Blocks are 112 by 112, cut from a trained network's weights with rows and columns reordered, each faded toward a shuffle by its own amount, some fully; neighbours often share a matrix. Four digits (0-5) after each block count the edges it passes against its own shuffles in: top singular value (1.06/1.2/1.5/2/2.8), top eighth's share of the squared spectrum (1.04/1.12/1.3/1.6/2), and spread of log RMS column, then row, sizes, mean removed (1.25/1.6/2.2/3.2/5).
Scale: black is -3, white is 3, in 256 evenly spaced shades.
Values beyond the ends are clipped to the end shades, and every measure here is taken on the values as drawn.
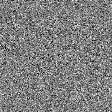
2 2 0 2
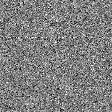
1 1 0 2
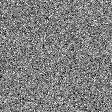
0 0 0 0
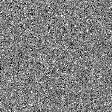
2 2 2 0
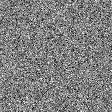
0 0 0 0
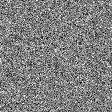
1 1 0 0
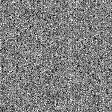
2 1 0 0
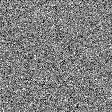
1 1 0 0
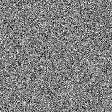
2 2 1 1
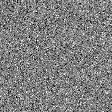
1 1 1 0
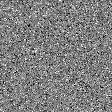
0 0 0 0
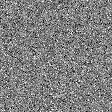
0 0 0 0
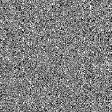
3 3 3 1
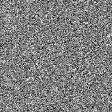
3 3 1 1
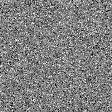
0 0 0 0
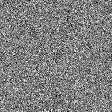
2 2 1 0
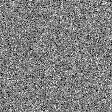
2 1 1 0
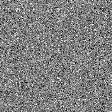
2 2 1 0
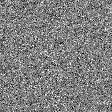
1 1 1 0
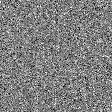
1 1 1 0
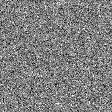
0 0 0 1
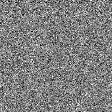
1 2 0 2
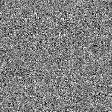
1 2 0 2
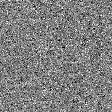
1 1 1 0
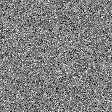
1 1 1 0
